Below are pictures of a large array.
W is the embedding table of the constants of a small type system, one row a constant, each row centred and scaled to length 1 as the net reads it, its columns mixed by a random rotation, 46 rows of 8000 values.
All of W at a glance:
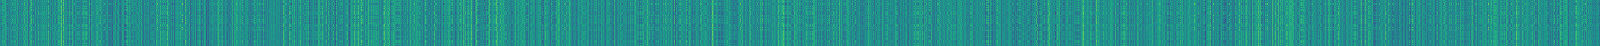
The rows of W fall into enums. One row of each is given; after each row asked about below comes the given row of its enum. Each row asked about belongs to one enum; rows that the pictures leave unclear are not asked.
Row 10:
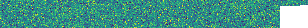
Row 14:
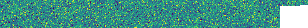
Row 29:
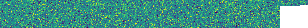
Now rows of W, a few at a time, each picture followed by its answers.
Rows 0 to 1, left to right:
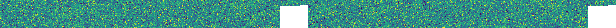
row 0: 10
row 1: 14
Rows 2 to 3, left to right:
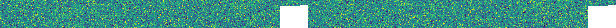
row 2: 10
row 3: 29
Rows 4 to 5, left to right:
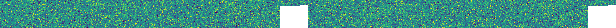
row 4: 29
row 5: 10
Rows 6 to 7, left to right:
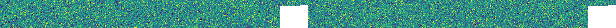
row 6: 14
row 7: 10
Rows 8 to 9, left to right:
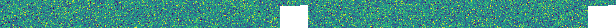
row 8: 14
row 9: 10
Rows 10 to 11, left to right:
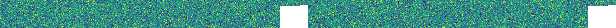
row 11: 14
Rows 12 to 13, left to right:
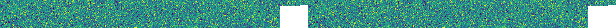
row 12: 14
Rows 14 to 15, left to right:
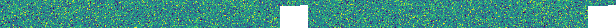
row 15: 29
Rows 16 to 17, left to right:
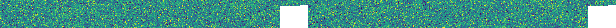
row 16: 10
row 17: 14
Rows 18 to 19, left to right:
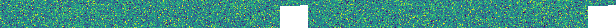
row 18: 10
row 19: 29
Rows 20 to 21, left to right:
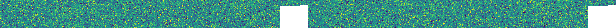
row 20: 10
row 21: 29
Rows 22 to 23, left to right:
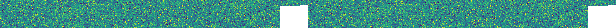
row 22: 10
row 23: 10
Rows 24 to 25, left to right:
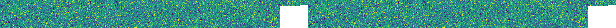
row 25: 14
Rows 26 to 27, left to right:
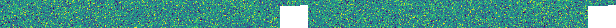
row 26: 14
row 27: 29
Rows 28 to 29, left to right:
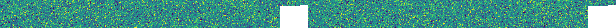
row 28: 14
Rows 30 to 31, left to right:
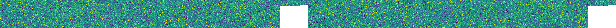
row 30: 10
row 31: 14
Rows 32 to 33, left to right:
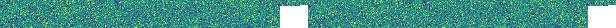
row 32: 14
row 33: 14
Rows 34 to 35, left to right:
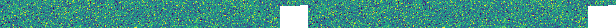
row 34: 14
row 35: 14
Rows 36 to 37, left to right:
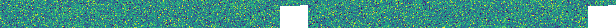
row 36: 10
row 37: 14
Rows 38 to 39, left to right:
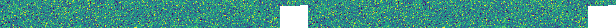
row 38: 14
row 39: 14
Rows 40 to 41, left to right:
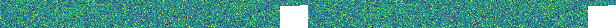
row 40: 10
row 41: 10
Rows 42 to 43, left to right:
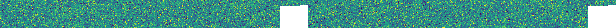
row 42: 10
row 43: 14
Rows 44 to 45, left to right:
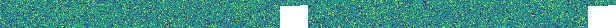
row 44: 10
